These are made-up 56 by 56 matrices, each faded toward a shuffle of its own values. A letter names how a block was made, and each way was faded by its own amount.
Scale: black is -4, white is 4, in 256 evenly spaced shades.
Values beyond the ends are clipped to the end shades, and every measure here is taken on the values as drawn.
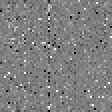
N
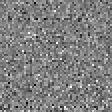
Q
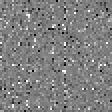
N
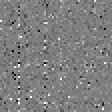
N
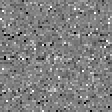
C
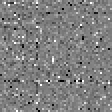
N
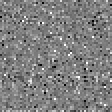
C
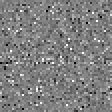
C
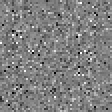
N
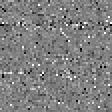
C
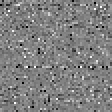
C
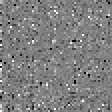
N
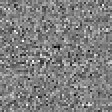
Q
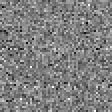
Q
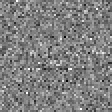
Q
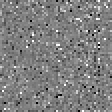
N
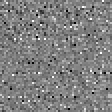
C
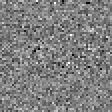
Q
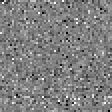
C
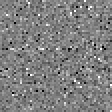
C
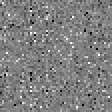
N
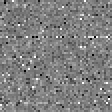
C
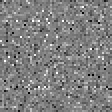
C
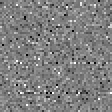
C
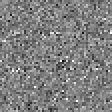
Q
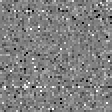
C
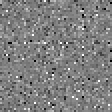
N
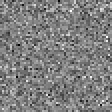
Q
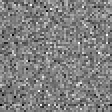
Q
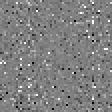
N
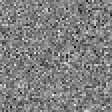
Q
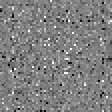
N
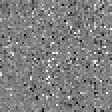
N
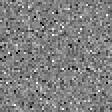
C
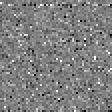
C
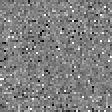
C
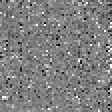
N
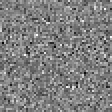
Q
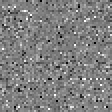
C
